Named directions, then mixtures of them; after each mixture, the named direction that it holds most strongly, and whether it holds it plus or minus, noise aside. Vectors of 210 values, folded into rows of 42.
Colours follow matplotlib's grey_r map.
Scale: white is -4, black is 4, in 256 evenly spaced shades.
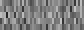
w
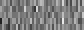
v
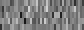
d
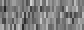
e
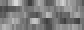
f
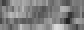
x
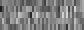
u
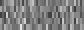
w, minus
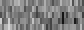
v, minus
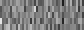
v, minus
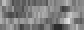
x, minus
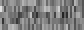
u, minus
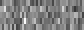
e, minus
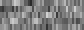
f, plus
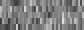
v, plus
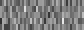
v, plus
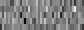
d, plus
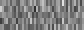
v, plus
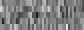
u, minus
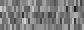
w, minus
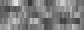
f, plus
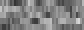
f, minus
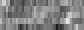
x, minus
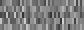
w, minus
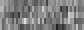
x, minus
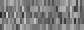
w, minus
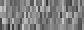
e, minus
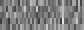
v, plus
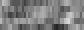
x, minus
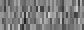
e, plus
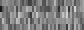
u, plus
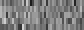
e, minus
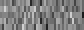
e, minus
